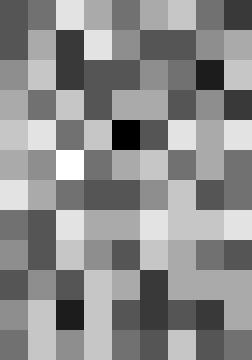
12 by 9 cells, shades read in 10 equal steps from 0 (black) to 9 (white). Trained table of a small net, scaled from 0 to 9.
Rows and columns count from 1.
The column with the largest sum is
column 4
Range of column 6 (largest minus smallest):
6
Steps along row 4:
down up down up same down up down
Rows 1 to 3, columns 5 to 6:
4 6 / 5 3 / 3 5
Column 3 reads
8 2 2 7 4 9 4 8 7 3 1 5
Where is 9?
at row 6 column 3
